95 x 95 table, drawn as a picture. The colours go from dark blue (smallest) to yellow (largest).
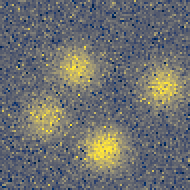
Stripes: none. Mirror symmetry: none. Odd rows or columns: none. Slope: none. Ninth with the highest average: bottom middle. Bumps: four.
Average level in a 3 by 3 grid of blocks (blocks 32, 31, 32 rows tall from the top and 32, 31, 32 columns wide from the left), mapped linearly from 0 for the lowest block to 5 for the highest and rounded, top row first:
010
334
150
